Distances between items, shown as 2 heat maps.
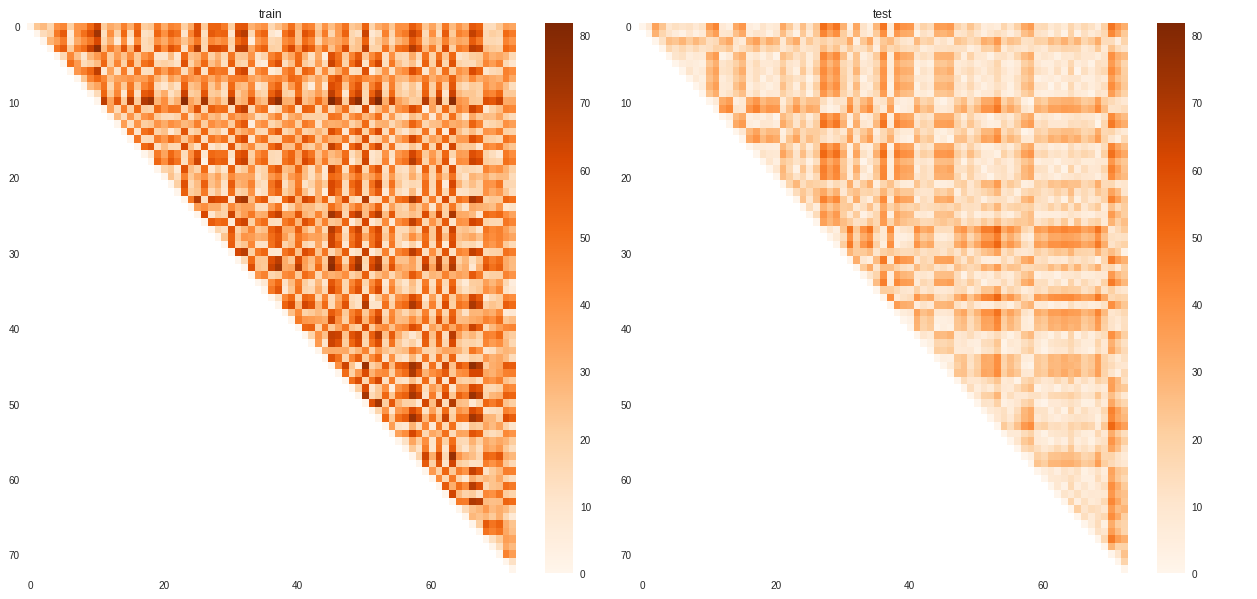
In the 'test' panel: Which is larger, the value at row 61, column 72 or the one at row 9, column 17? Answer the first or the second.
the first
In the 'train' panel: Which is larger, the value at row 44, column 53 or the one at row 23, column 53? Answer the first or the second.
the second
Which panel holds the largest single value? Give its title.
train
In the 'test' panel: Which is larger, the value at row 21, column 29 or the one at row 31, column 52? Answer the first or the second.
the first
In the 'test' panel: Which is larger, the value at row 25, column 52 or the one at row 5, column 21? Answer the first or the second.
the second
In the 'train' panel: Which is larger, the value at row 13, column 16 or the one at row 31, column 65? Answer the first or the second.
the first
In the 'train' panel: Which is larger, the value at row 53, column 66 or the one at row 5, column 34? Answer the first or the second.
the first
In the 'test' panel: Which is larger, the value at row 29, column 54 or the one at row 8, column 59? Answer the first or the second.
the first
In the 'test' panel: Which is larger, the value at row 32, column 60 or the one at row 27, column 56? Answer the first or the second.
the second
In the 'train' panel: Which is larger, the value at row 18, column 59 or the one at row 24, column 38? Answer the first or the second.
the first
